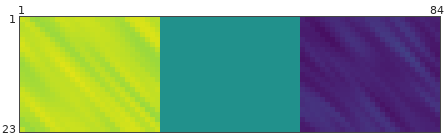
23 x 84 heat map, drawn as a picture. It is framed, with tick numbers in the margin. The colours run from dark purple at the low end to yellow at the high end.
It is made of 1 by 3 panels. Panel 1,1: very high, slanting down to the right, faint in contrast. Panel 1,2: middling, flat. Panel 1,3: very low, slanting down to the right, faint in contrast.
